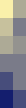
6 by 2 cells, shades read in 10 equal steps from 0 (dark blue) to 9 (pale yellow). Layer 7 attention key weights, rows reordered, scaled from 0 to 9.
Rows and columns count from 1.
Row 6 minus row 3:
-6 -3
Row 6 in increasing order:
0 2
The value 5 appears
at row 3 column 2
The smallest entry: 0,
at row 6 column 1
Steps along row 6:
up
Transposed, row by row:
9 7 6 4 2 0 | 6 4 5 4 4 2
